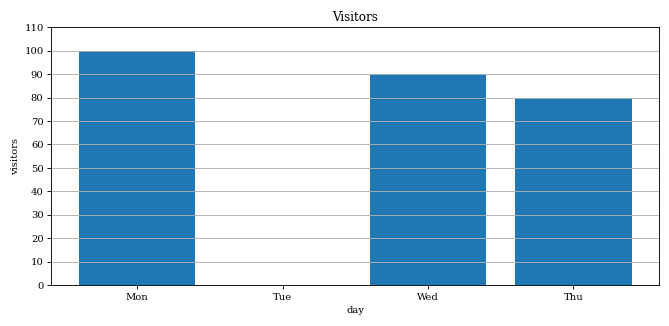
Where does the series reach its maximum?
Mon
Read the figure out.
Title: Visitors
x-axis: day, ticks Mon Tue Wed Thu
y-axis: visitors, ticks 0 10 20 30 40 50 60 70 80 90 100 110
Values:
100 0 90 80
